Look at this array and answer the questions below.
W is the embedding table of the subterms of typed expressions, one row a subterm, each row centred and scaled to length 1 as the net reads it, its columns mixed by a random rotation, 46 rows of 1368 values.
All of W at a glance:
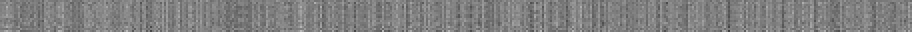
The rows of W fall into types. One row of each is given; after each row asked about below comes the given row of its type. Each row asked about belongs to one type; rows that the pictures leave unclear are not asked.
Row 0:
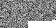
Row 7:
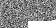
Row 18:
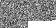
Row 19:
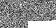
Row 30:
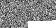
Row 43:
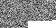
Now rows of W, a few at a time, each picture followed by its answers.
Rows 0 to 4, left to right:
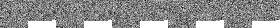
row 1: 0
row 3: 7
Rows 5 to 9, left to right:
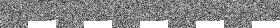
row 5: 19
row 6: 30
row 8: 43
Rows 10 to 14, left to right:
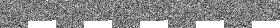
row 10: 43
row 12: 7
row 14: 43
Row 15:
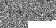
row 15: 19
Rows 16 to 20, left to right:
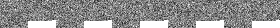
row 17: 30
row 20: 0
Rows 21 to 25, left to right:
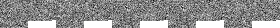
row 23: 7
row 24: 7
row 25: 43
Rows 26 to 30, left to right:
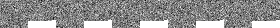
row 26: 7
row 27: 0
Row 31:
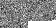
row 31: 0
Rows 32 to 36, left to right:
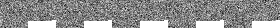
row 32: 30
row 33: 43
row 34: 43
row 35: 0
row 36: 7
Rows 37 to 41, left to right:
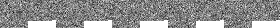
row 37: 19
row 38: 43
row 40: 0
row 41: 18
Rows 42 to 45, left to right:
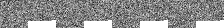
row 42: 30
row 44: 7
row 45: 18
